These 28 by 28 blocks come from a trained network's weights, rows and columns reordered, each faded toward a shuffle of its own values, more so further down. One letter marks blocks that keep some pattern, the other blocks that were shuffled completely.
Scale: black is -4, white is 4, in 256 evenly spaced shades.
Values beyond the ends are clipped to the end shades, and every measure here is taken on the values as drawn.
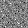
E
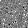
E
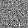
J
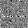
J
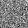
E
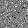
E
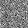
E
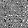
J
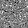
E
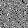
E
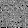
J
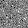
E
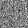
J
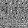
J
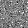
E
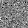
E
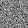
E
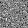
E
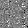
J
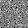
E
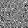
J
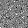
E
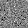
E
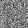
J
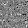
J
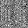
J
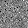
E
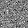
E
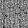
J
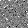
E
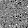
J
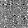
J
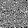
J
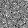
E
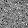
E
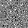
J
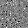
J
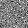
E
